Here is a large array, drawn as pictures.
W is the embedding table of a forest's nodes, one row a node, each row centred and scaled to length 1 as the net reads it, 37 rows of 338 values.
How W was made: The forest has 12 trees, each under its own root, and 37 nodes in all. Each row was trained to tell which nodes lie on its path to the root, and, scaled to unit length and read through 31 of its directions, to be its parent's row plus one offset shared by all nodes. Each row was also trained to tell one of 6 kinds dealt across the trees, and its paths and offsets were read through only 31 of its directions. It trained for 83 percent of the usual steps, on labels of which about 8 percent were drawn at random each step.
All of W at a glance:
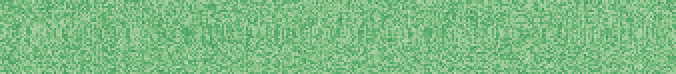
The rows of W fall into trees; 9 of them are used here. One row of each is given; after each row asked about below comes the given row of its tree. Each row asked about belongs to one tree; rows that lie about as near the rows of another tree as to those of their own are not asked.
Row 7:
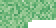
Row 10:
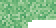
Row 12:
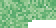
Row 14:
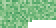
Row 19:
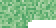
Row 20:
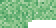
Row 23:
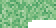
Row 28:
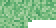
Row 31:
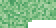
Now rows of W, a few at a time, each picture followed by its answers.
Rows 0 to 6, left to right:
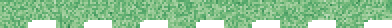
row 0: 10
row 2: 31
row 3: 12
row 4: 31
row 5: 20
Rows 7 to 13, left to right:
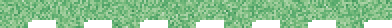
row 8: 28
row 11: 7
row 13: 12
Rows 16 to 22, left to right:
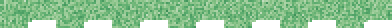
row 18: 7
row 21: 14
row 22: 31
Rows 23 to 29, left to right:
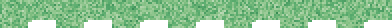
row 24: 28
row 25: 10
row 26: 23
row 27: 31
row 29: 14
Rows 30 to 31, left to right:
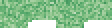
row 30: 12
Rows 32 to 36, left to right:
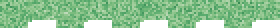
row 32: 10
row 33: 19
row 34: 23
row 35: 10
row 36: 7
